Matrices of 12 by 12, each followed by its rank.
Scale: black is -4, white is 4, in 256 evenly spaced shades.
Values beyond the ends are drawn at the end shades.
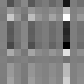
one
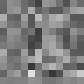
two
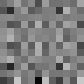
two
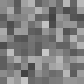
full rank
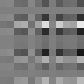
one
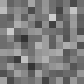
full rank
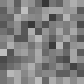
full rank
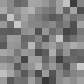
full rank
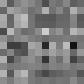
two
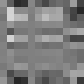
two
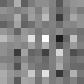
two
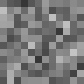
full rank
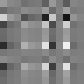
one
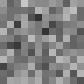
full rank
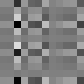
one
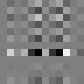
one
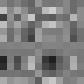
two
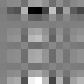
one
